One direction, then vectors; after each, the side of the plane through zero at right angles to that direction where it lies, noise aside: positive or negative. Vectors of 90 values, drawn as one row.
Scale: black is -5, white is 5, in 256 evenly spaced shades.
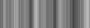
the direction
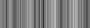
negative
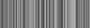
negative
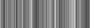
negative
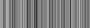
negative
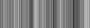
positive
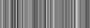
negative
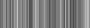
positive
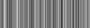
positive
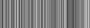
positive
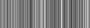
positive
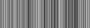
positive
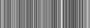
positive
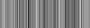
positive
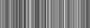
negative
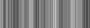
negative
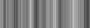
negative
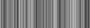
negative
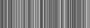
positive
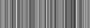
positive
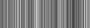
positive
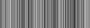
positive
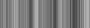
positive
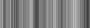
negative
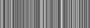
negative
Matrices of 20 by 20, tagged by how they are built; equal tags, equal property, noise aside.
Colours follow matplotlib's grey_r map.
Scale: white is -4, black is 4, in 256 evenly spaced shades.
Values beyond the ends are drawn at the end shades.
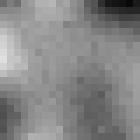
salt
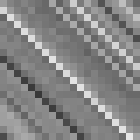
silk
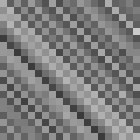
silk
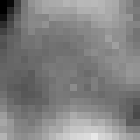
salt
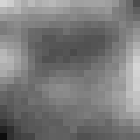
salt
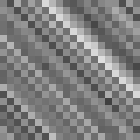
silk
